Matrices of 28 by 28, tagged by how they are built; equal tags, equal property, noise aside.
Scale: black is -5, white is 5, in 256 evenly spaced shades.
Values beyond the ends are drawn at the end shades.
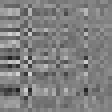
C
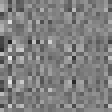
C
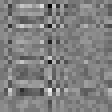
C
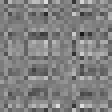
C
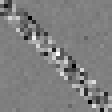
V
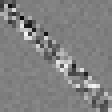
V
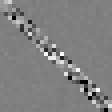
V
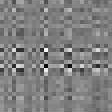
C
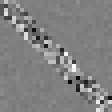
V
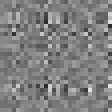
C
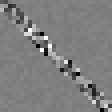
V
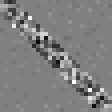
V
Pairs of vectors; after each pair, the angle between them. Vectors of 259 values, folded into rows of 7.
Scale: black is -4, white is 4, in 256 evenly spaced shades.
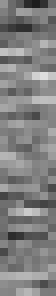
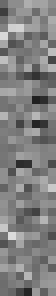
partly opposed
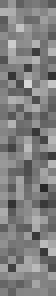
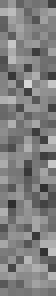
nearly parallel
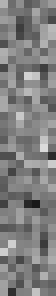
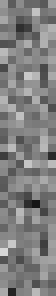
nearly parallel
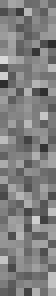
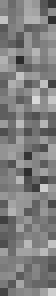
orthogonal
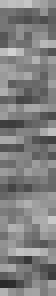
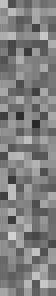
orthogonal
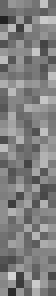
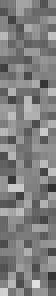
partly aligned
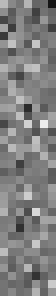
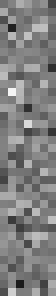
partly aligned
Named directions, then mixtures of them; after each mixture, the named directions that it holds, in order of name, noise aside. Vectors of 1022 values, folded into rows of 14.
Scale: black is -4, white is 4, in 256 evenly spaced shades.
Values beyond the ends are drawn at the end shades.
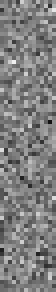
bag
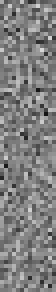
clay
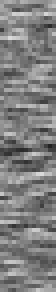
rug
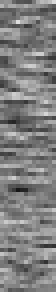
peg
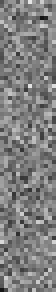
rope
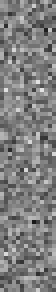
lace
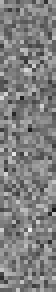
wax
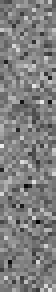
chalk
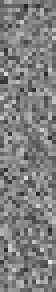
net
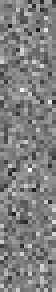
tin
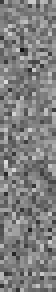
clay, tin, wax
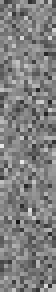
chalk, clay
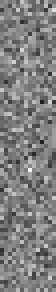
bag, tin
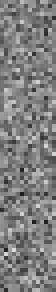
lace, net, rope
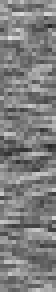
rug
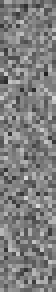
net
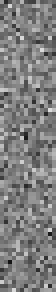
chalk, clay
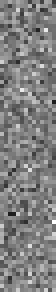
tin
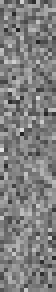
bag, clay, wax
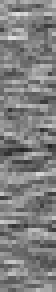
rug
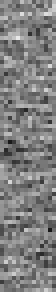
bag, rug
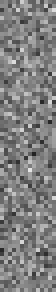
bag, tin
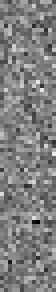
chalk, lace
